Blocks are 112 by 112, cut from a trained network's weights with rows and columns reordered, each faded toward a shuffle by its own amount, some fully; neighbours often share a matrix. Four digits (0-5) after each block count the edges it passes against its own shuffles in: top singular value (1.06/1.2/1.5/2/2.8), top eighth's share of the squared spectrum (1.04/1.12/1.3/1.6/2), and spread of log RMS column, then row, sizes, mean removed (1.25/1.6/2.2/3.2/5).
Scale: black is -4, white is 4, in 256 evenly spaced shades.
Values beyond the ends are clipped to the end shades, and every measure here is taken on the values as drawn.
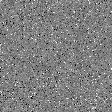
1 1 0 0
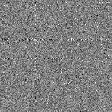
3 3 1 2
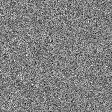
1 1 0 0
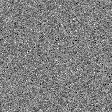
2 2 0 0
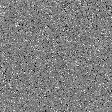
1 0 0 0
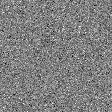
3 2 0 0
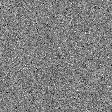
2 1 0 0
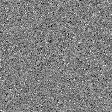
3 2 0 0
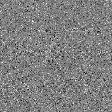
3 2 0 2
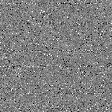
3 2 0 2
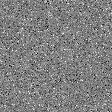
1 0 0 0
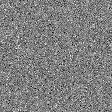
1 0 0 0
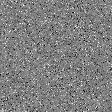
0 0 0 0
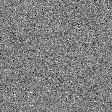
0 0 0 0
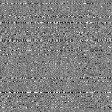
5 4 0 4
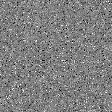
3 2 0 1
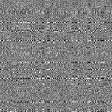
5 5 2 4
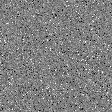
0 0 0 0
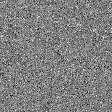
2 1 0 0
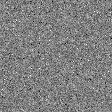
2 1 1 0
